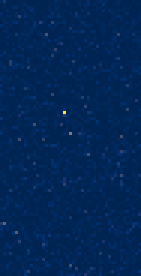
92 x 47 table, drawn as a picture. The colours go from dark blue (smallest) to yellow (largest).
Seam: none. Grain: fine. Average level on the scale: 0%. Histogram: skewed, a long tail of high values. Slope: none. Mirror symmetry: none. Odd rows or columns: none.
